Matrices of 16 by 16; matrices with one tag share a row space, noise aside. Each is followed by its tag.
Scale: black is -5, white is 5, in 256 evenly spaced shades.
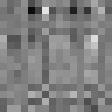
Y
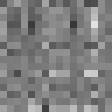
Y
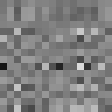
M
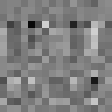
Y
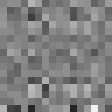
Y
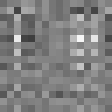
M
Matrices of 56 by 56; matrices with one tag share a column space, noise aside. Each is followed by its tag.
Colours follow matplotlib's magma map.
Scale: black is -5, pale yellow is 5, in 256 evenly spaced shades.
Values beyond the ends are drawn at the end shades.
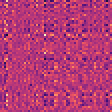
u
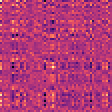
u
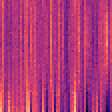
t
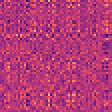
u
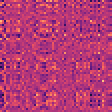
u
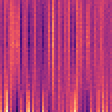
t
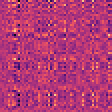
u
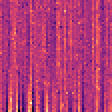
t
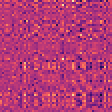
u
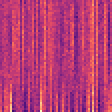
t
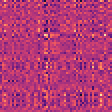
u
